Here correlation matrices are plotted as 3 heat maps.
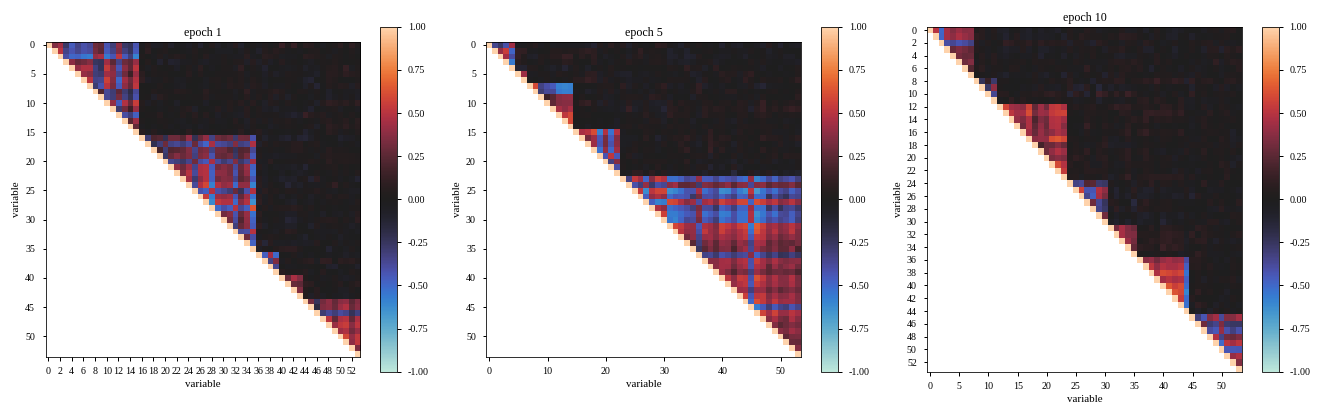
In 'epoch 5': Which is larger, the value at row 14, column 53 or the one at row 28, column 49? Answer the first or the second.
the first
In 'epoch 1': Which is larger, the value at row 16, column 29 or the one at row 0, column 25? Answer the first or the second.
the first
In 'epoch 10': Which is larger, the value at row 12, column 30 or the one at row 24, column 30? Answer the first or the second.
the first
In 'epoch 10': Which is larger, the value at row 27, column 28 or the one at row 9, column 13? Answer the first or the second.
the first
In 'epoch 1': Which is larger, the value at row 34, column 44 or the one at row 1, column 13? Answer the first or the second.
the first
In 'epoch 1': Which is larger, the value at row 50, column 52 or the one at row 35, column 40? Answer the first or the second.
the first
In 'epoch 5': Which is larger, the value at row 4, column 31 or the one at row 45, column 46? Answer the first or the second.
the first
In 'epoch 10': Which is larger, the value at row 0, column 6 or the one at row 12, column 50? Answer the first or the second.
the first
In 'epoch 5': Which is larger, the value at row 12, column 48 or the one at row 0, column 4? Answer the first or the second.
the second
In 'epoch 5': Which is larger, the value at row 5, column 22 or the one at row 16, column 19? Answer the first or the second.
the first
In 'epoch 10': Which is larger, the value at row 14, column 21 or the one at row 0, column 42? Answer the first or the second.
the first
